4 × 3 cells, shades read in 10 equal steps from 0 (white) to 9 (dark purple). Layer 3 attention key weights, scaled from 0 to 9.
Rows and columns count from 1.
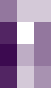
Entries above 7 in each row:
0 1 1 1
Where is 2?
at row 1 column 2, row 1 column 3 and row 4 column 2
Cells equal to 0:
1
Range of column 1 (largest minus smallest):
4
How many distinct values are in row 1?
2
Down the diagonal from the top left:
5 0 5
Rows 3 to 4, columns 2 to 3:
3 5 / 2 4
